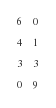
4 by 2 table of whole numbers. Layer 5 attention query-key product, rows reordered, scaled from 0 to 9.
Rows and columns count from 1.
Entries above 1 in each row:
1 1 2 1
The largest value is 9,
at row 4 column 2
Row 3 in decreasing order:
3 3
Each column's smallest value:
0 0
